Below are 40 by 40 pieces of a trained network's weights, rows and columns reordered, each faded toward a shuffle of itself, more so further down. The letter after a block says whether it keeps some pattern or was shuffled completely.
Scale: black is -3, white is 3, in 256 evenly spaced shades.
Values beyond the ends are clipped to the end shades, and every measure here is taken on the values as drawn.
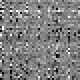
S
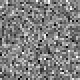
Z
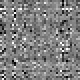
S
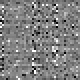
S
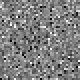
Z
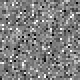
Z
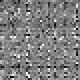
S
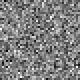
Z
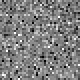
Z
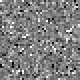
Z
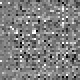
S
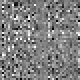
S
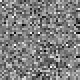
S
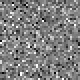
Z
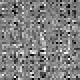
S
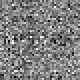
S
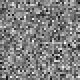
Z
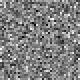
Z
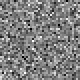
Z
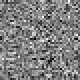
S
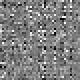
S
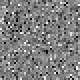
Z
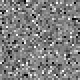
Z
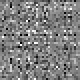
S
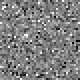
Z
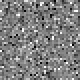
Z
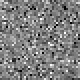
Z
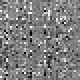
S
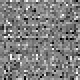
S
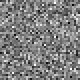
Z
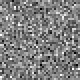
Z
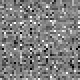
S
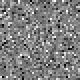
Z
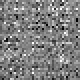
S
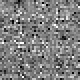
S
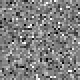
Z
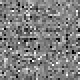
S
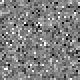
Z
